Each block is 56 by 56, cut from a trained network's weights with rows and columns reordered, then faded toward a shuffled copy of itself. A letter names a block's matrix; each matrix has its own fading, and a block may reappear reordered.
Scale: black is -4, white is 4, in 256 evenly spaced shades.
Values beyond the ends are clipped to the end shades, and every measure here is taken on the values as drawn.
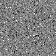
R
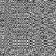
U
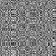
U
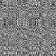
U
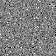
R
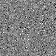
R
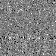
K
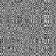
U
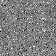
K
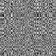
U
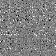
K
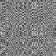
U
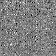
K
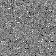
R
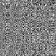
U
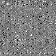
K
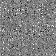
K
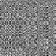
U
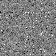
R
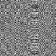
U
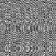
U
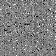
K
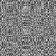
U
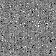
K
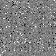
K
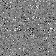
K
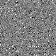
R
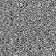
U
